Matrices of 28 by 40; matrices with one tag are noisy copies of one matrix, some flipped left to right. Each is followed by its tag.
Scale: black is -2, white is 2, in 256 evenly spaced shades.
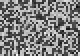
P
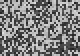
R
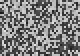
R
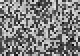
R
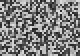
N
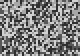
R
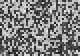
R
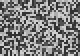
P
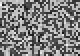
N
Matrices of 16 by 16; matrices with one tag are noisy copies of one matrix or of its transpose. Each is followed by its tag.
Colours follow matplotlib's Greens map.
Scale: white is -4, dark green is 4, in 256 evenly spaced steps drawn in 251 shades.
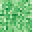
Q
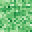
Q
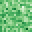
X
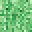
Q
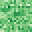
Q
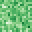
X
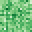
Q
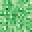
Q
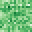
Q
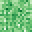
Q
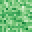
X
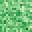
X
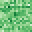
Q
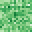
Q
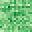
Q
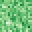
X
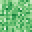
Q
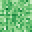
Q
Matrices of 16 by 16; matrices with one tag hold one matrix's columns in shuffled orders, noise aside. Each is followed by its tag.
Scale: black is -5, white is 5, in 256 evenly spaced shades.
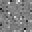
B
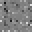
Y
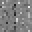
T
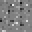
Y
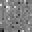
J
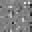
T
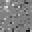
J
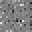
Y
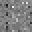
T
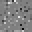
B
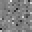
B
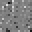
J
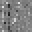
T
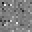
Y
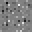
Y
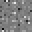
B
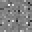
Y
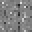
T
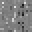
T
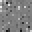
J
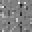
T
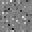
B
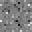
Y
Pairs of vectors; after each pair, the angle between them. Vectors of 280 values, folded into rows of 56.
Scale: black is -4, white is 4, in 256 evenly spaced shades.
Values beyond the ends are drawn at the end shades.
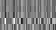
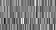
partly opposed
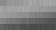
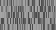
orthogonal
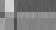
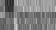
nearly opposite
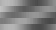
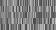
orthogonal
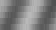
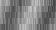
nearly parallel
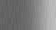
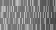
partly opposed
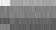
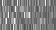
orthogonal
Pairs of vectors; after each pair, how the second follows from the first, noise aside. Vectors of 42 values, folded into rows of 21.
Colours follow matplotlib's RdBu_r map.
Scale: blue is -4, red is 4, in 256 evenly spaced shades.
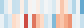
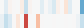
partly zeroed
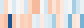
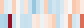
negated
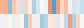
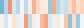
negated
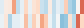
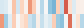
wrapped around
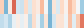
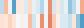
negated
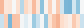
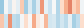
negated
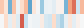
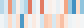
negated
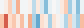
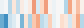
negated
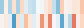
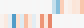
partly zeroed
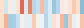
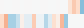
partly zeroed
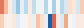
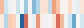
wrapped around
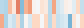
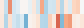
wrapped around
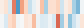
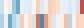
wrapped around
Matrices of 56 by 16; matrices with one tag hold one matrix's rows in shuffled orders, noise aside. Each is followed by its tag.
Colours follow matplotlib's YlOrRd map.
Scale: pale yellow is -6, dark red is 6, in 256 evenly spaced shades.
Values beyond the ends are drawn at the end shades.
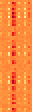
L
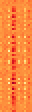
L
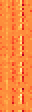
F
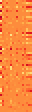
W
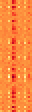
L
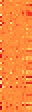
W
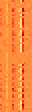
F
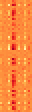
L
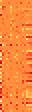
W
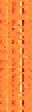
F
